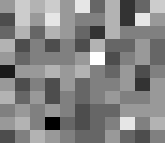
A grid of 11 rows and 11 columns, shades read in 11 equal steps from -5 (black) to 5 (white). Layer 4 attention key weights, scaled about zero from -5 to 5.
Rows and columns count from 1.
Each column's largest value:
2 3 2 4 1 4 5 2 4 4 3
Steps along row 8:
down up down up down up up down same up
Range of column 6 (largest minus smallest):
6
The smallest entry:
-5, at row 10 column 4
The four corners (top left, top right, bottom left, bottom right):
1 3 -2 0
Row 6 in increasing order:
-4 -2 -1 0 0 1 1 1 1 2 2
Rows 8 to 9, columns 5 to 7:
0 -1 0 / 0 -2 -1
